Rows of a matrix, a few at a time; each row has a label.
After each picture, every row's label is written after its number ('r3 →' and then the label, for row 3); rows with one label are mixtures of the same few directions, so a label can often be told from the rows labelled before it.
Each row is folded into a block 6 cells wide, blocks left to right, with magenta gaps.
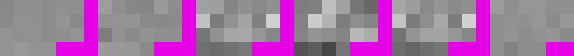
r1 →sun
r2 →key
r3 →sun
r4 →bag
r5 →sun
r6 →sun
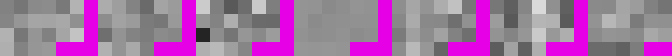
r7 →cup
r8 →key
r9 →key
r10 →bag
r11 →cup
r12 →key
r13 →bag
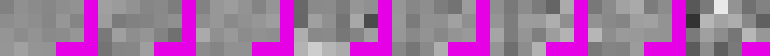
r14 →sun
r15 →cup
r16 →key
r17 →sun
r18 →cup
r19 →cup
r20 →key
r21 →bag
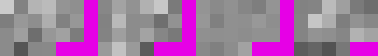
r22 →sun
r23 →cup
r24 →cup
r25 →bag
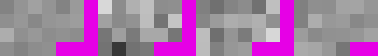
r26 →key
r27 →sun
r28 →cup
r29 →cup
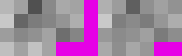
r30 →bag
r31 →bag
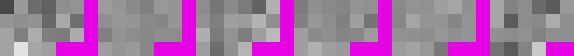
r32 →sun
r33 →key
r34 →cup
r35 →sun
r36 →cup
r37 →cup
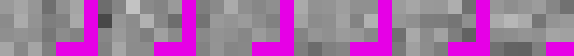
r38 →key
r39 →bag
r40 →bag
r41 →sun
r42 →cup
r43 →bag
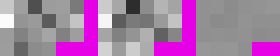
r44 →bag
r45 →bag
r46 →bag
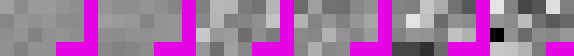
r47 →sun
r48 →bag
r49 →key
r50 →sun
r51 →bag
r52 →key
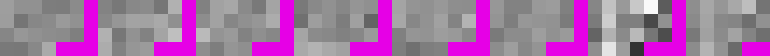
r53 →cup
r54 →cup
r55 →key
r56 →sun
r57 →sun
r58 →key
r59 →cup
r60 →cup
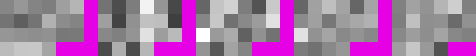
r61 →bag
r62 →key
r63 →key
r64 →key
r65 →cup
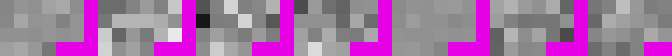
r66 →cup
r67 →cup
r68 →bag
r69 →sun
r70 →cup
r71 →cup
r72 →bag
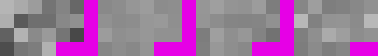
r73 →cup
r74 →key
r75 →cup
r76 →sun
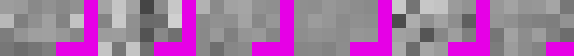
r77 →sun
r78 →key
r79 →sun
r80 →bag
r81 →sun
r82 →cup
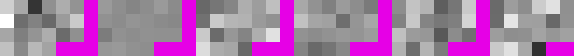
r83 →bag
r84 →key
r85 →cup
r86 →bag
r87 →key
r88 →cup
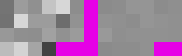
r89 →cup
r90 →key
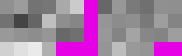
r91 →bag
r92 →sun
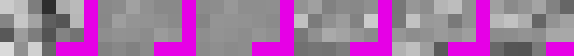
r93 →key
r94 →bag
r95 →bag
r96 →sun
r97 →cup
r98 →bag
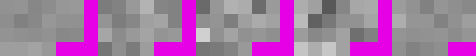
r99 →bag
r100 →key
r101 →key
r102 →bag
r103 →bag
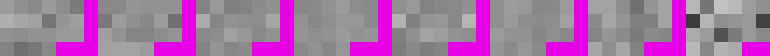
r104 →bag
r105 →sun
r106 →sun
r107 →key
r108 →sun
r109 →key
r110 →key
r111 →sun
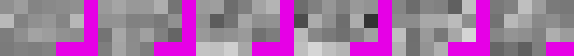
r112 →sun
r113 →cup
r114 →bag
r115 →sun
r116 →cup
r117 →bag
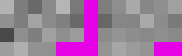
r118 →key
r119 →bag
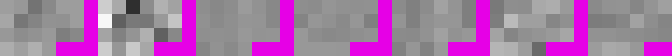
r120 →bag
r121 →bag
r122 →key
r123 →sun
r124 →key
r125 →cup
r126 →bag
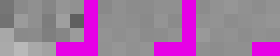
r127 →sun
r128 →sun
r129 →key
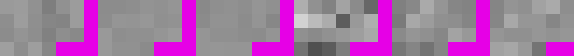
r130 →key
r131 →cup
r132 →sun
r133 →bag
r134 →bag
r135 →cup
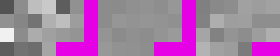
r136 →key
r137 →cup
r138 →cup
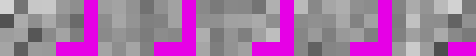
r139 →sun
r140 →key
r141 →cup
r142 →sun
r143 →cup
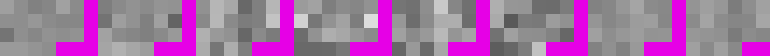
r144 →key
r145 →sun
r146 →key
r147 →sun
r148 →key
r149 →cup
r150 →key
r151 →key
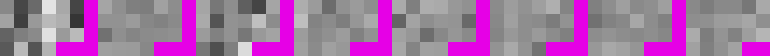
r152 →key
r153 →key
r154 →cup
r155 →bag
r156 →sun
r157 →cup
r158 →bag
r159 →cup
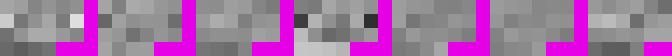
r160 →sun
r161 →sun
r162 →bag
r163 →sun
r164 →cup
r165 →cup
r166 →bag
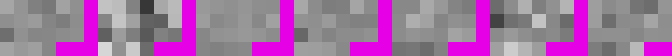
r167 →key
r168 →key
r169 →sun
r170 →key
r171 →bag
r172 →bag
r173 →cup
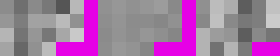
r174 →cup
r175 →cup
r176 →key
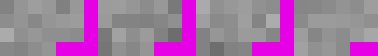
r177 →key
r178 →cup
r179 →sun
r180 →cup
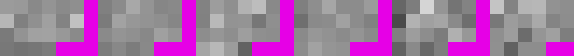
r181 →sun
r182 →bag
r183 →cup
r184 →bag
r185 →bag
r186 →sun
